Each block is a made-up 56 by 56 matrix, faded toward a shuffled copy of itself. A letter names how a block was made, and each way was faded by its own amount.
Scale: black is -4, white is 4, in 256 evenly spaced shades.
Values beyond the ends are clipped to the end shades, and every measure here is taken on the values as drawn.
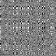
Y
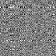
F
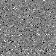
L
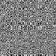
F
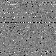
L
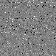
L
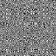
F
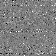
L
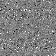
L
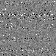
L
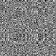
F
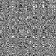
F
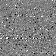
L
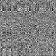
F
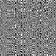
Y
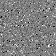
L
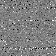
L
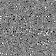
L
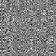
F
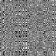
Y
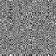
F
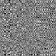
F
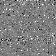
L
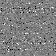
L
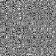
F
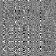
Y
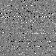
L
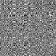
F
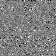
L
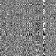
Y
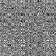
F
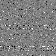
L
